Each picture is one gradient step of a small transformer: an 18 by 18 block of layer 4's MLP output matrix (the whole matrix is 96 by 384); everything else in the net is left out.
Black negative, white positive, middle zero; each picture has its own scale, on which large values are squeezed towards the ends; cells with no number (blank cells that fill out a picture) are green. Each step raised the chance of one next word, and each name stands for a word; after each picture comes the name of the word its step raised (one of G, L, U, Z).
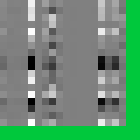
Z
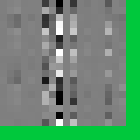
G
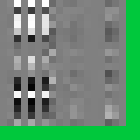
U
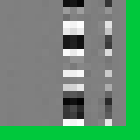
G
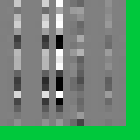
U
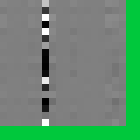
Z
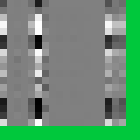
G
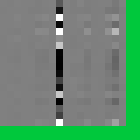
Z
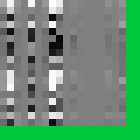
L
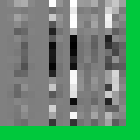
L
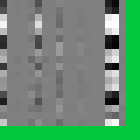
G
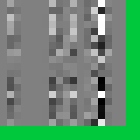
U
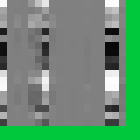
L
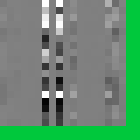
U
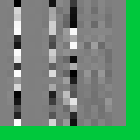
G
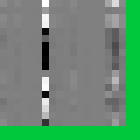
L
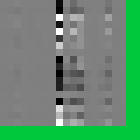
Z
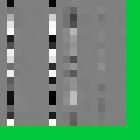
G
